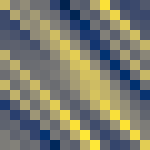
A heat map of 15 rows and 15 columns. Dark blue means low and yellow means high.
The centre is the smoothest part. Neither half mirrors the other. There is no overall slope.
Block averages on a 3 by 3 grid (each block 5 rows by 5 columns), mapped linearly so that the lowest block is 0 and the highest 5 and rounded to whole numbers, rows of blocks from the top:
202
351
033
